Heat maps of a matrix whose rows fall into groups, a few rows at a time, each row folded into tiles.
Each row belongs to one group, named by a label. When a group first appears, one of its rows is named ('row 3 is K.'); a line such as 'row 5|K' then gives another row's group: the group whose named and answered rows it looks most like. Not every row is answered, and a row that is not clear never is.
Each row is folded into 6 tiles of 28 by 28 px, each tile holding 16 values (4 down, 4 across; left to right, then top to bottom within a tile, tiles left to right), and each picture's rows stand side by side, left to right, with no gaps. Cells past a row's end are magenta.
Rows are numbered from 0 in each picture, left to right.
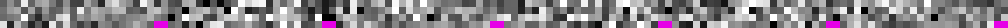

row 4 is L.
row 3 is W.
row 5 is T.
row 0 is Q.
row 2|T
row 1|L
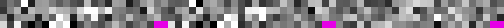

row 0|Q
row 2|L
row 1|Q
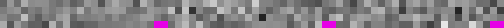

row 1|T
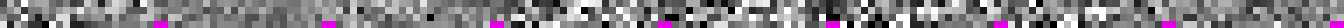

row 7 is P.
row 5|Q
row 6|Q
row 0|Q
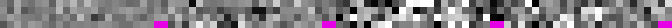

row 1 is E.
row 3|Q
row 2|L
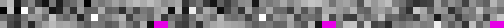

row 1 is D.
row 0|D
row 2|P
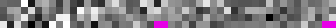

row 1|P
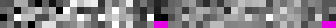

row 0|L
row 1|L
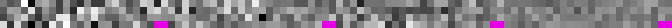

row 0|Q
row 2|E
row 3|D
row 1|T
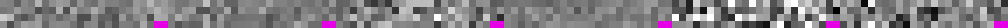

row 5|E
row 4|W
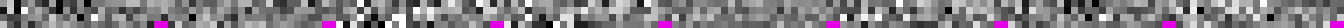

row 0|D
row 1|E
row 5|W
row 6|D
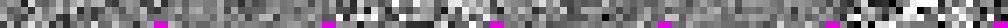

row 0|E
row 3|P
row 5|L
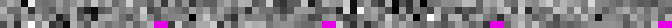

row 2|D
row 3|T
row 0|E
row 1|E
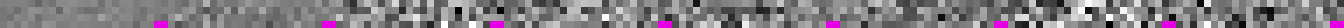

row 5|P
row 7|E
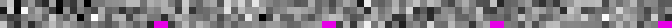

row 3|L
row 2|E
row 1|T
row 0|D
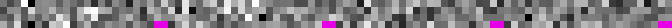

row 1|T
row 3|E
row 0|Q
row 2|E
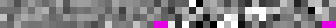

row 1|Q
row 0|W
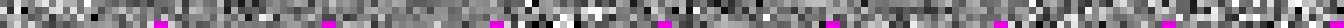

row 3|Q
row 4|D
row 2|P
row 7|W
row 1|D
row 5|E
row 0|T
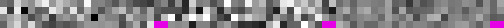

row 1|W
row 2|D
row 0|T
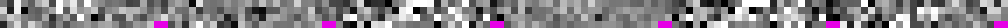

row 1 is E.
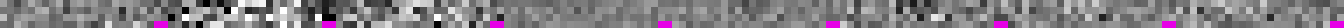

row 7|T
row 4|D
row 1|L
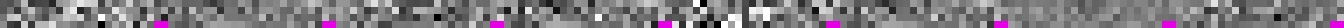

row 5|D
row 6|D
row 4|Q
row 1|D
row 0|L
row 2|P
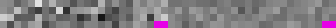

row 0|P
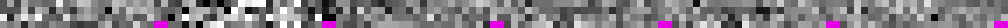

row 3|E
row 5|T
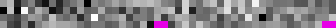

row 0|D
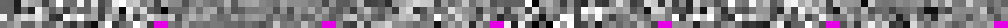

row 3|Q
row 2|L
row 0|W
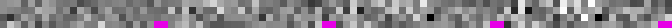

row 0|P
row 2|T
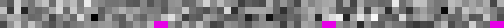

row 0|T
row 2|W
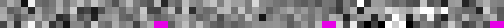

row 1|T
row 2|Q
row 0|E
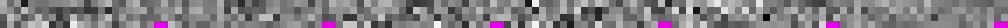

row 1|D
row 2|P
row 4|T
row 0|E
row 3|E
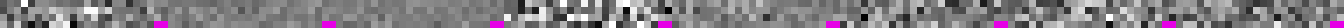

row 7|P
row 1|D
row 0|Q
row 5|E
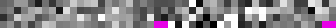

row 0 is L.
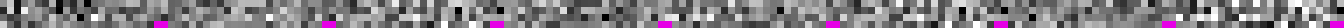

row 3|P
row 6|E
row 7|W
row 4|W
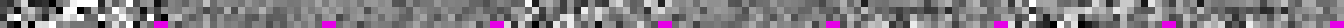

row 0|L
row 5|E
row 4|P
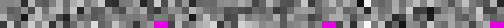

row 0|E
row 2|E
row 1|E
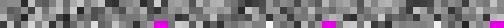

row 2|P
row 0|E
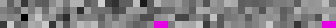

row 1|P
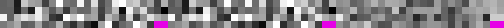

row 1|W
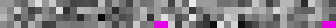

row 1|Q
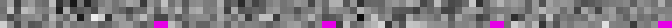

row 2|E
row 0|D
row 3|P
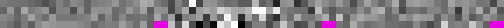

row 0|D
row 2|W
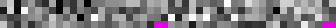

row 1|W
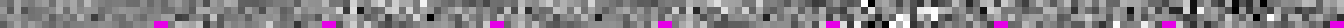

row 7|D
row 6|W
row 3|T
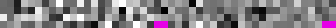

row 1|E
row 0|W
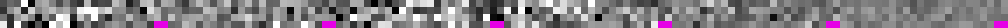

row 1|W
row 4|P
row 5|D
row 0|Q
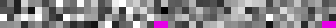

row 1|L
